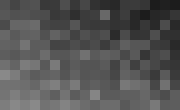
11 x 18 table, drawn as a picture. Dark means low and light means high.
Slope: up to the bottom left. Ninth with the highest average: bottom left. Average level on the scale: 30%. Mirror symmetry: none. Ninth with the lowest average: top right.
